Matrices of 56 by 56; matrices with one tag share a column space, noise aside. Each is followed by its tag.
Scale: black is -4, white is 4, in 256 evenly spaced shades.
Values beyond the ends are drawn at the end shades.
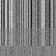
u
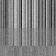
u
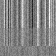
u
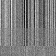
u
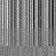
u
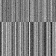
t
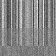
u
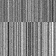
t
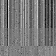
u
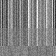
u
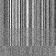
u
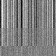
u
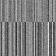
t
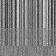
u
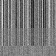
u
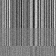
u
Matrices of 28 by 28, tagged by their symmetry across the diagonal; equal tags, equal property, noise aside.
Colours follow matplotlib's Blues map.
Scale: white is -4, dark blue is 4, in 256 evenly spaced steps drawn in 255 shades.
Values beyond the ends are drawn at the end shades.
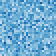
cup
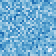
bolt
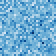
bolt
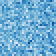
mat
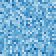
mat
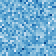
cup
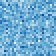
cup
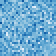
bolt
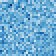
mat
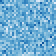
mat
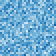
bolt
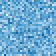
mat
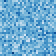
mat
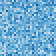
cup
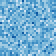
bolt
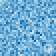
bolt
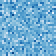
cup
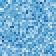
bolt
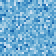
cup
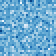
bolt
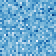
mat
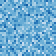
bolt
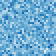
cup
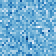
cup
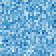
mat
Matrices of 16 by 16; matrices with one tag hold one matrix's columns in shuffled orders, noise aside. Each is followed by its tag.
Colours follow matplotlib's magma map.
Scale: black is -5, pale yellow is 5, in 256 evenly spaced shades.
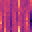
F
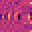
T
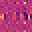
T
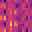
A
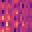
A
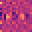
T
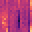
F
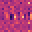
T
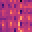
A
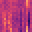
F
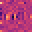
T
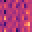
A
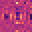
T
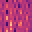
A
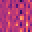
A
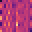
A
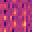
A
